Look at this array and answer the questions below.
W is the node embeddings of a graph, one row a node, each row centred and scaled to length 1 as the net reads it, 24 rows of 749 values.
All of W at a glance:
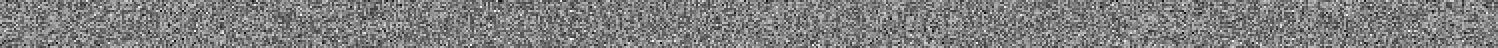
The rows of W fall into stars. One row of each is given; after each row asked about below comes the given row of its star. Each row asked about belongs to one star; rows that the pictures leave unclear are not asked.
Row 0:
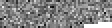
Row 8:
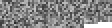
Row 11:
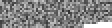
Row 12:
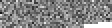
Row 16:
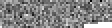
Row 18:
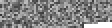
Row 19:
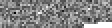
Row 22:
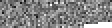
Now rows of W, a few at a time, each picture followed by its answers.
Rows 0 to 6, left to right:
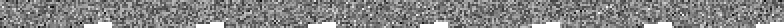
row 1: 22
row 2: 18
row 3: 22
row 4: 12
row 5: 19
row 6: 0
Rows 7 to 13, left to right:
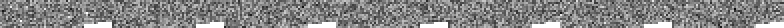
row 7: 12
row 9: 0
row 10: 16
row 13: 11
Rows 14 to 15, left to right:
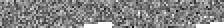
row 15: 22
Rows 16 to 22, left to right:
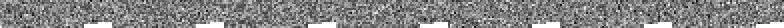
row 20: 8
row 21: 8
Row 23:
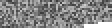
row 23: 0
